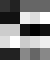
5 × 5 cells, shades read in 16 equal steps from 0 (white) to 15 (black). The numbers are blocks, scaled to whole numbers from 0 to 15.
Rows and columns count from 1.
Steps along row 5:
same down up down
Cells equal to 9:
4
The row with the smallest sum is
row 4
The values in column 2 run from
0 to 14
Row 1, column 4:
9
